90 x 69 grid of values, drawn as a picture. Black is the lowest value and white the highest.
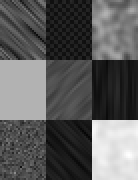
It is made of 3 by 3 panels. Panel 1,1: low, slanting down to the right. Panel 1,2: very low, checkered, faint in contrast. Panel 1,3: middling, blotchy. Panel 2,1: high, flat. Panel 2,2: low, slanting up to the right, faint in contrast. Panel 2,3: very low, streaked downward, faint in contrast. Panel 3,1: low, fine-grained. Panel 3,2: very low, slanting down to the right, faint in contrast. Panel 3,3: very high, blotchy, faint in contrast.
